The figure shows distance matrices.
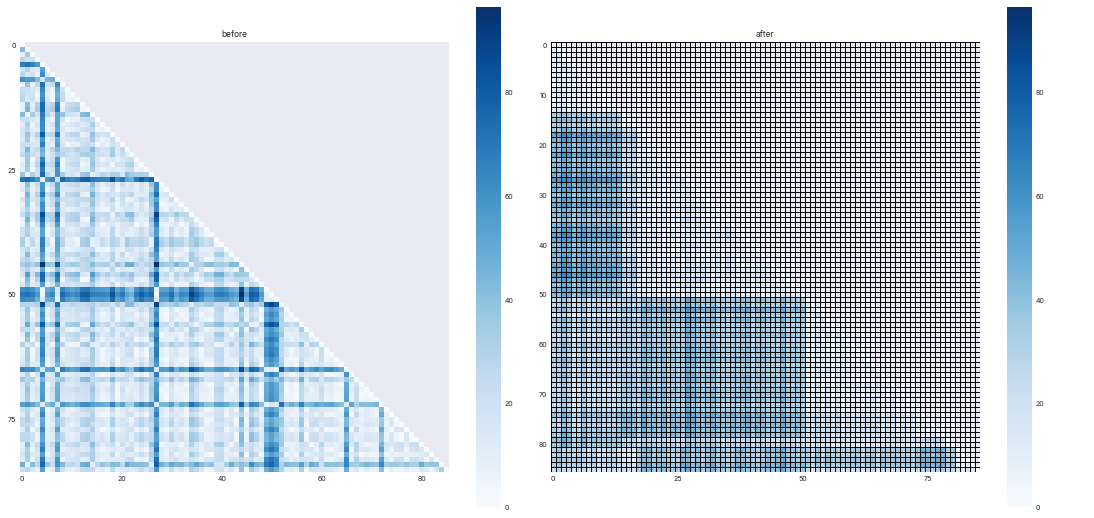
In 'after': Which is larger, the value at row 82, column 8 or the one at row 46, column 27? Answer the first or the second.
the first
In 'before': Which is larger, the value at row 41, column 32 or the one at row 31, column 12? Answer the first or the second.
the second
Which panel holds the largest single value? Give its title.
before
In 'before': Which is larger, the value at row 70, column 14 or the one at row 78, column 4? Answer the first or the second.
the second
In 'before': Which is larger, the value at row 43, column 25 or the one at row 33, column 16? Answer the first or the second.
the first
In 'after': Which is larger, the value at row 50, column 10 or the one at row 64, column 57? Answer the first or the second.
the first
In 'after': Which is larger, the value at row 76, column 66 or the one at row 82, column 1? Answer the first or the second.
the second
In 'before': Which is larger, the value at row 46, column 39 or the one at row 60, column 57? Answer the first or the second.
the first
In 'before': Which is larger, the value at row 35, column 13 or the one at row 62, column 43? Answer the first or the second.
the second
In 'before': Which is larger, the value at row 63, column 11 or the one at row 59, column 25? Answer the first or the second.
the first
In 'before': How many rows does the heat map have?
86
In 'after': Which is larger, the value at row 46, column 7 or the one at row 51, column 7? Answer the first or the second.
the first
